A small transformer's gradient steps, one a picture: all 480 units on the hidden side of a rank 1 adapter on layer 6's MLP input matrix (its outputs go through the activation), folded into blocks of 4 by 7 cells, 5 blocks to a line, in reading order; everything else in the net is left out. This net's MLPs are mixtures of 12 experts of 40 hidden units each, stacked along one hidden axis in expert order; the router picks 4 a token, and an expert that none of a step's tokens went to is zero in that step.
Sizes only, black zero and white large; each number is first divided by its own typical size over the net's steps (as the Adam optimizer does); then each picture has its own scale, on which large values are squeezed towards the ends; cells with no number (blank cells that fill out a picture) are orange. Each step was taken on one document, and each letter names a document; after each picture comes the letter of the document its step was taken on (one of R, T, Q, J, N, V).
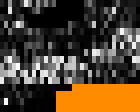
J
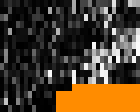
J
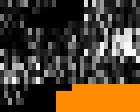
J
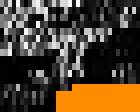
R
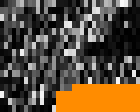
R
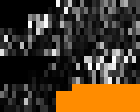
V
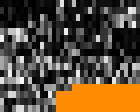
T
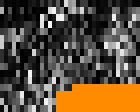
T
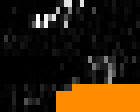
V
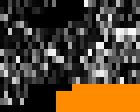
J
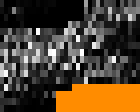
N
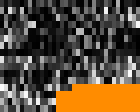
T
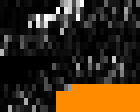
V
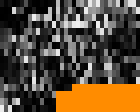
N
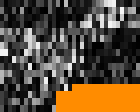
N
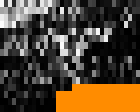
R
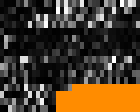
V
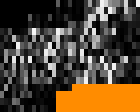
N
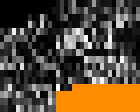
T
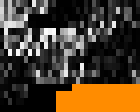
R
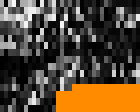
R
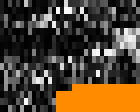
J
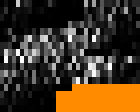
N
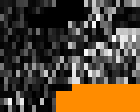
J
